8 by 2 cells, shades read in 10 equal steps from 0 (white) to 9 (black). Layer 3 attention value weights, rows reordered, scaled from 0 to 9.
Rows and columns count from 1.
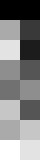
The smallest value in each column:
0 1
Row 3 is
1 8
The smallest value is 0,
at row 8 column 1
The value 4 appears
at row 4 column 1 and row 5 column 2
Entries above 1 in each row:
2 2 1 2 2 2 2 0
